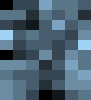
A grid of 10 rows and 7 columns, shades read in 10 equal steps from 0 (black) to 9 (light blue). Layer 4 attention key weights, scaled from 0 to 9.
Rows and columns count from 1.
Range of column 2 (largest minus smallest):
4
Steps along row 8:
down same down same up up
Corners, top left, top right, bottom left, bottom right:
0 4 6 5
